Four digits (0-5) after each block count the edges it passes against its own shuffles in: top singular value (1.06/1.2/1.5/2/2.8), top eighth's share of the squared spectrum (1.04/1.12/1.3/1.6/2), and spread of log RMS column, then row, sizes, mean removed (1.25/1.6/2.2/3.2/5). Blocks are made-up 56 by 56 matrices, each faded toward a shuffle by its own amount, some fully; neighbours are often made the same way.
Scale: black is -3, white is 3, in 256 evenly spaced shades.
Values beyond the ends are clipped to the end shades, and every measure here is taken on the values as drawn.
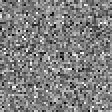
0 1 0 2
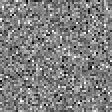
0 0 0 0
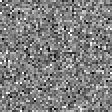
0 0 0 0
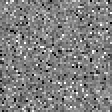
0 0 0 0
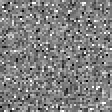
0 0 0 0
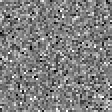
0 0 0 0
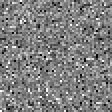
1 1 0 0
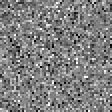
1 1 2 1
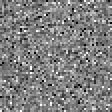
0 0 0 0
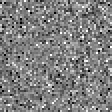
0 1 0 0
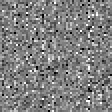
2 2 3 0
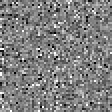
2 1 2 0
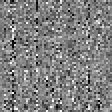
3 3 3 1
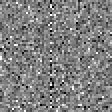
2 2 2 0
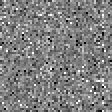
1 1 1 0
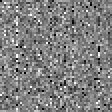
2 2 2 0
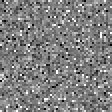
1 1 0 1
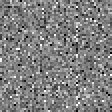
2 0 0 0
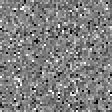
1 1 1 0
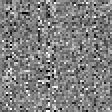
3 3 3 0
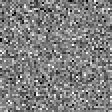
0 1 0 0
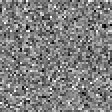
2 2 0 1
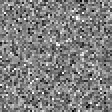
0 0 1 0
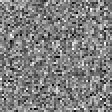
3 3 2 0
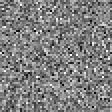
1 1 0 0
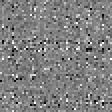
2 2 2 2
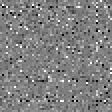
2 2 1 1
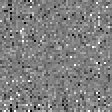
1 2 1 1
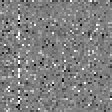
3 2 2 1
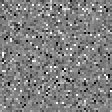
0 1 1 1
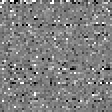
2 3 1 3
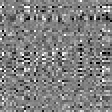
4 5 3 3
